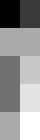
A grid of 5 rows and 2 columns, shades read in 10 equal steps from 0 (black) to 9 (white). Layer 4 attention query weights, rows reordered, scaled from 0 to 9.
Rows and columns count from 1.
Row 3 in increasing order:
4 7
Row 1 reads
0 2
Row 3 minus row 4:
0 -1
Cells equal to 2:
1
